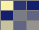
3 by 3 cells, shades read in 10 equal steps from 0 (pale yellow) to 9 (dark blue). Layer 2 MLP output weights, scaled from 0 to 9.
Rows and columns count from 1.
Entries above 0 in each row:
2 3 3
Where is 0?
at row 1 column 1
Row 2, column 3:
6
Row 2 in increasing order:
5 6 9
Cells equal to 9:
2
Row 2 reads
9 5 6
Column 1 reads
0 9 2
